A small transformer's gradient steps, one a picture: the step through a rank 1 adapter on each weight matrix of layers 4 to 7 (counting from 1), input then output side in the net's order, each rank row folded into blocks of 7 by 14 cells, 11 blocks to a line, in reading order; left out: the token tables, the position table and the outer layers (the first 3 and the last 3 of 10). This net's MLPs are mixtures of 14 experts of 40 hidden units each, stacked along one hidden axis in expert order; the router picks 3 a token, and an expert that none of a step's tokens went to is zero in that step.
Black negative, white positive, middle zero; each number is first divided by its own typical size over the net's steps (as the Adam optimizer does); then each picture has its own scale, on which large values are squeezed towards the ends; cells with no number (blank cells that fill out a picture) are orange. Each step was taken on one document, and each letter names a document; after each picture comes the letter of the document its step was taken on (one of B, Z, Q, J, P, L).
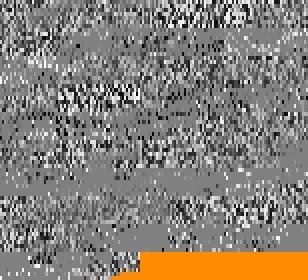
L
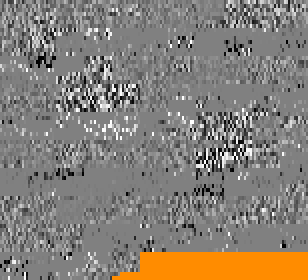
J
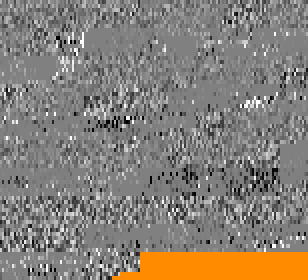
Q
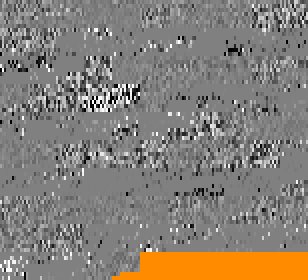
J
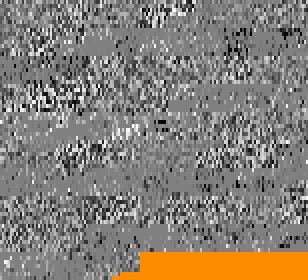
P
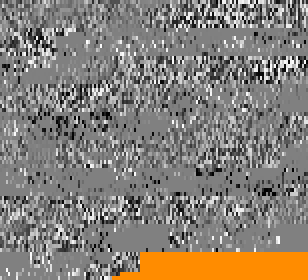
L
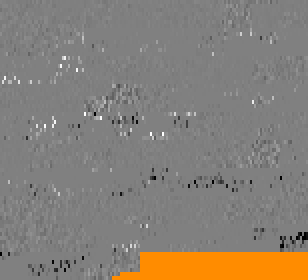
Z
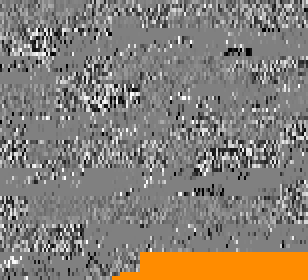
J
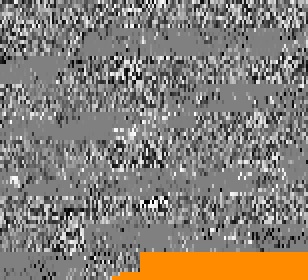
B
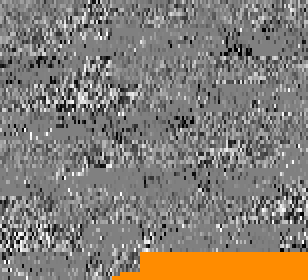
J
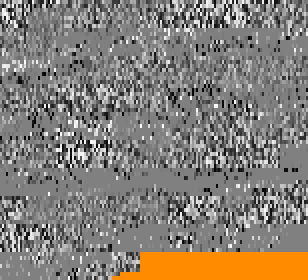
L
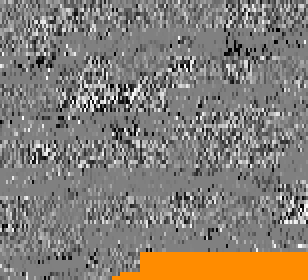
J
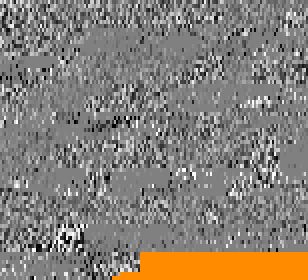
Q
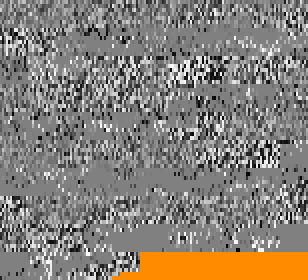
L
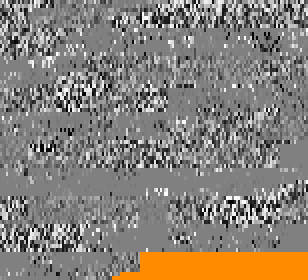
L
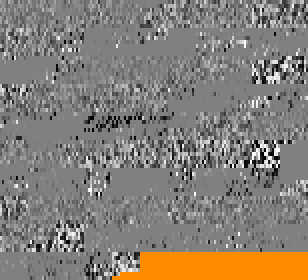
Q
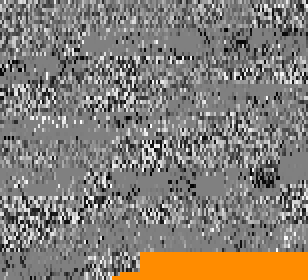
B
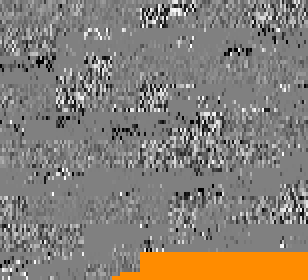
J
